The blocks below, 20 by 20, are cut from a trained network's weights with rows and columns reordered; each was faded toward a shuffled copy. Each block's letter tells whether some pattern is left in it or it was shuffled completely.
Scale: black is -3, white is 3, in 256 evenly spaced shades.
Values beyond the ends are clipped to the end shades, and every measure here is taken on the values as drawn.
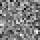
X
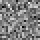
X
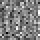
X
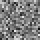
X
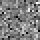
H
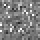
H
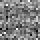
X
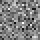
H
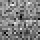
X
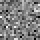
H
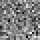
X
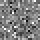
H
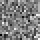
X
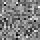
X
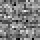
X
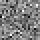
H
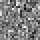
H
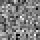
X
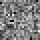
H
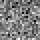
H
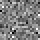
X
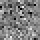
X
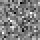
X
